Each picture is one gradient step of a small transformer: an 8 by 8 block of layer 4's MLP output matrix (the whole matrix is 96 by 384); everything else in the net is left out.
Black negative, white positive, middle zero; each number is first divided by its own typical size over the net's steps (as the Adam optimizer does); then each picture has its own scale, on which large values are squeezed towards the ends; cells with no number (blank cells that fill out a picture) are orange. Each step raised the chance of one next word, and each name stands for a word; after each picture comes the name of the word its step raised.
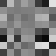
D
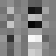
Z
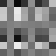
D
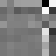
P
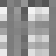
P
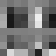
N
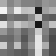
Z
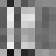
N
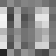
N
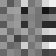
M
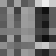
M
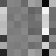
N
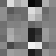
D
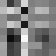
Z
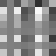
P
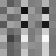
Z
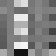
N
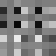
Z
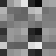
D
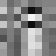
Z
